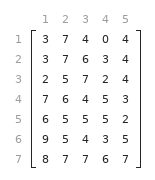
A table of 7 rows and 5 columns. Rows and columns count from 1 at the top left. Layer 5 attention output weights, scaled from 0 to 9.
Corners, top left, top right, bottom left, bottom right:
3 4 8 7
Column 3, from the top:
4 6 7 4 5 4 7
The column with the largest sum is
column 2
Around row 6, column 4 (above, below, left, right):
5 6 4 5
